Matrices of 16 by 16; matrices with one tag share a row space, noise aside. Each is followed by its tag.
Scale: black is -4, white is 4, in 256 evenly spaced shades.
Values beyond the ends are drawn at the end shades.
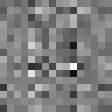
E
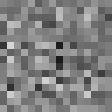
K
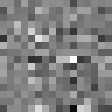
E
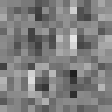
E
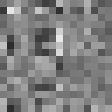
K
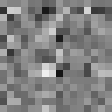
K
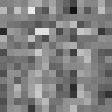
E
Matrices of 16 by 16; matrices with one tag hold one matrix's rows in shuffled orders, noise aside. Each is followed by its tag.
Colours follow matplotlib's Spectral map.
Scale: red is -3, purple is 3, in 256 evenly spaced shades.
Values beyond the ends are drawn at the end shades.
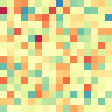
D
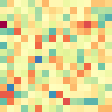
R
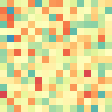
R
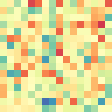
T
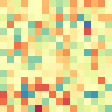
D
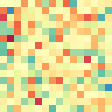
R
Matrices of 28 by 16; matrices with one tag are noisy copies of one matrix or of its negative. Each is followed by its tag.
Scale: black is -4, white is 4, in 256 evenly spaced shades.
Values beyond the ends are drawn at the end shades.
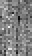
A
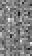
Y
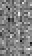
Y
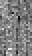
A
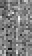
A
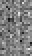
Y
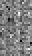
Y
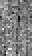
A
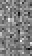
Y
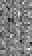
Y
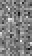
Y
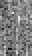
A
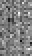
Y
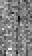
A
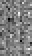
Y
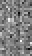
Y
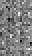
Y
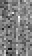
A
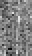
A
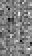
Y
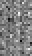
Y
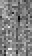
A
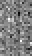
Y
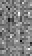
Y
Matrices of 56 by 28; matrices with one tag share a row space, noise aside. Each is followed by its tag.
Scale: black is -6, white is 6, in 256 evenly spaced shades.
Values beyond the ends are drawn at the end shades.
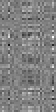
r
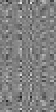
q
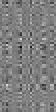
q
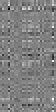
r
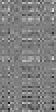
r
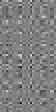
q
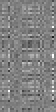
r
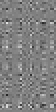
q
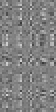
q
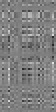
r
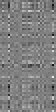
r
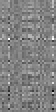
r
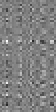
q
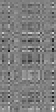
r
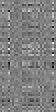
r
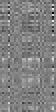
r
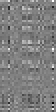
r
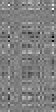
r
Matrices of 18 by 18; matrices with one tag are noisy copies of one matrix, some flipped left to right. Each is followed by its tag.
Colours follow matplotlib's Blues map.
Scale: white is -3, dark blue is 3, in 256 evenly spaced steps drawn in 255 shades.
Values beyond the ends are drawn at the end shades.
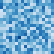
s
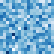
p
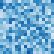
s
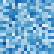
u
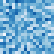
u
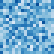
s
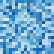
u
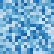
s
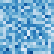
s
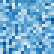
u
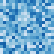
u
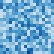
s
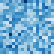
u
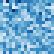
u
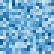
p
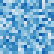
p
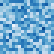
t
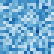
u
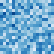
p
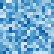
s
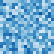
p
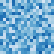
p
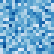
u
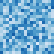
s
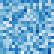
u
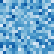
p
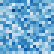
t
